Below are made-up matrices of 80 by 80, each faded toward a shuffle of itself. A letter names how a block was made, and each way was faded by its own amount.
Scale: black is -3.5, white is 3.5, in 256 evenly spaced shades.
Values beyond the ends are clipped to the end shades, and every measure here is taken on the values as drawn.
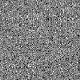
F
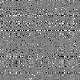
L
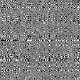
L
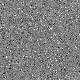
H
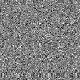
F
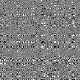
L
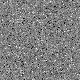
H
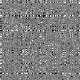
L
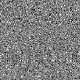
F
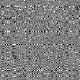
L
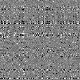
L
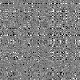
L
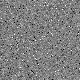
H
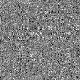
F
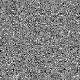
F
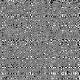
L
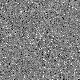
H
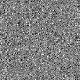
F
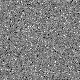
H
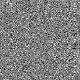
F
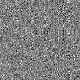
F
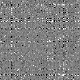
L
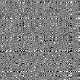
L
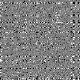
L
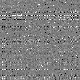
L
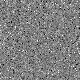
H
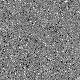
H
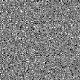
F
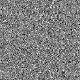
F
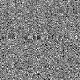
F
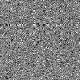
F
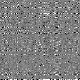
L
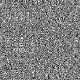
F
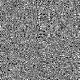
F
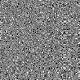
F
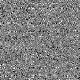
F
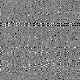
L
